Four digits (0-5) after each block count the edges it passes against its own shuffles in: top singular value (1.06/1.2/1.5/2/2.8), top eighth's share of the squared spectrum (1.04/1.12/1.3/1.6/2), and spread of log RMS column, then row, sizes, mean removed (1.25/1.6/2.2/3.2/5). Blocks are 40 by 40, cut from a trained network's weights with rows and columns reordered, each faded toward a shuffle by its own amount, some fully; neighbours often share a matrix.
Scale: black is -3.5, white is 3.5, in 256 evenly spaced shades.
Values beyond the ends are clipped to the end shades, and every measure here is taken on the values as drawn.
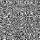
3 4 1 2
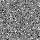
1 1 0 0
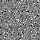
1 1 0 0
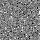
0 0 0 0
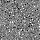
0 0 0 0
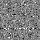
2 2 0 2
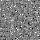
0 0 0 0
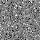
0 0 0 0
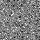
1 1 0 0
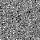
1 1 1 0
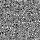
0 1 0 0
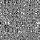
2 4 1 2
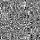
3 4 2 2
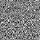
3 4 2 2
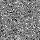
0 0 0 0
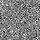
1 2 1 0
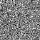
1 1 0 1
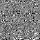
2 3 1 2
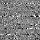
3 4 1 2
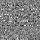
2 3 0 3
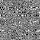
2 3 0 2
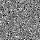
0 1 0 0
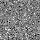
1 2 0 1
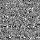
2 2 0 2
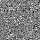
1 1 0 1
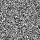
1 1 0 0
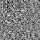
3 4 1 2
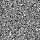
0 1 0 0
